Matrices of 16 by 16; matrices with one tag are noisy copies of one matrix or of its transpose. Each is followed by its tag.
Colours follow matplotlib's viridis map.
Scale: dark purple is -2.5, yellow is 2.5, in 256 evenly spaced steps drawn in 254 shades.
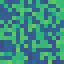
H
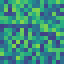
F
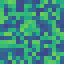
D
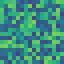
D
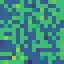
H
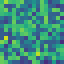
D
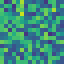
F
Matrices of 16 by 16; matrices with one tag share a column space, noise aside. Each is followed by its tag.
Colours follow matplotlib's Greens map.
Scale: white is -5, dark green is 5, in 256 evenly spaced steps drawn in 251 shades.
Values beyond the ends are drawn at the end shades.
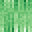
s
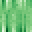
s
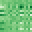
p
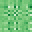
p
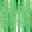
s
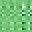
p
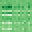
p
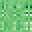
p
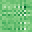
p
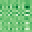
p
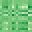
p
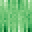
s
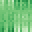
s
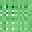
p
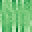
s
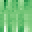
s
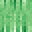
s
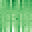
s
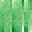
s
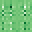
p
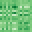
p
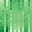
s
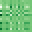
p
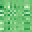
p
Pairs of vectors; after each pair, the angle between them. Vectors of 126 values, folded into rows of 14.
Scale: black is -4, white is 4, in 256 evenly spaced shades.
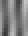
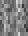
partly opposed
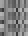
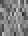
partly opposed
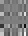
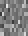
partly aligned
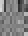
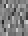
orthogonal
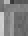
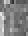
nearly parallel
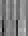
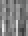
nearly opposite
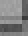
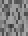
orthogonal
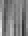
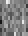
partly opposed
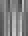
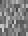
orthogonal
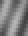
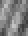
nearly parallel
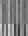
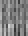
nearly parallel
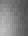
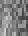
partly aligned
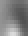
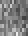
partly aligned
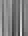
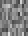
orthogonal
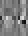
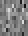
orthogonal
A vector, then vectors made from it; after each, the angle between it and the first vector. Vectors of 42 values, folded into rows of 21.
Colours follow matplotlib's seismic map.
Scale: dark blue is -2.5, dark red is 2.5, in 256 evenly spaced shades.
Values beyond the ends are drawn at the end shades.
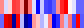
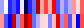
nearly opposite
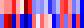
nearly parallel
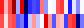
orthogonal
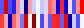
partly opposed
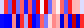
partly opposed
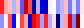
partly aligned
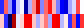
nearly opposite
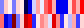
nearly opposite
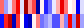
nearly parallel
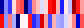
partly opposed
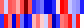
nearly parallel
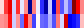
orthogonal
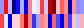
partly opposed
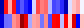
partly opposed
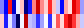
partly opposed
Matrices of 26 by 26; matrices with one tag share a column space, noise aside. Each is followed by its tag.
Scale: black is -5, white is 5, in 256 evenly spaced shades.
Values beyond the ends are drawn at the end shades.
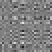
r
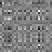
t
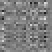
t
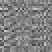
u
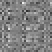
t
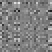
t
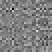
u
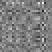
t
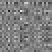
t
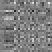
t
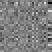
t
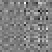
t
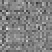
t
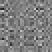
u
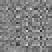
u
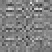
u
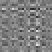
u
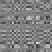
r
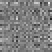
t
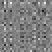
t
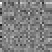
t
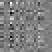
t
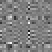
r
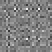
u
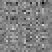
t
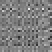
u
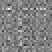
u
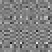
r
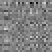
t
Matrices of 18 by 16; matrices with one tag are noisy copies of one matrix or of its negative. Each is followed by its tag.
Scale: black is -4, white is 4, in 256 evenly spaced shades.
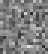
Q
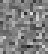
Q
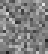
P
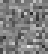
Q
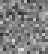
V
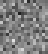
V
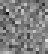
P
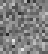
V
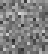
V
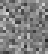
P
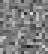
Q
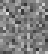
P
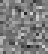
Q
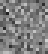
P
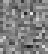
Q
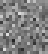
V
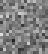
V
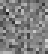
P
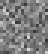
P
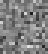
Q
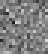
P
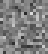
Q
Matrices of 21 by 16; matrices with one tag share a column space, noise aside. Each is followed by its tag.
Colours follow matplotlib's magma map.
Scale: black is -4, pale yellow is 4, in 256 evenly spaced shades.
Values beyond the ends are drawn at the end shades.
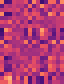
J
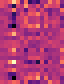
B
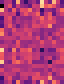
B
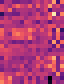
J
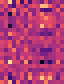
B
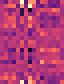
B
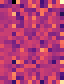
B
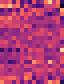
B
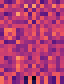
J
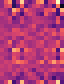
B
